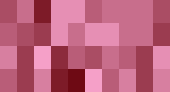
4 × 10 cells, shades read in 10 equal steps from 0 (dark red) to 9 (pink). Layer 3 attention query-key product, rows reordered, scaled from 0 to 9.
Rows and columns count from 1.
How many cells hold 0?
1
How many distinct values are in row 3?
8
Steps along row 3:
down up down up down up down down up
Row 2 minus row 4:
0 1 -4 7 6 -1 3 -1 3 -4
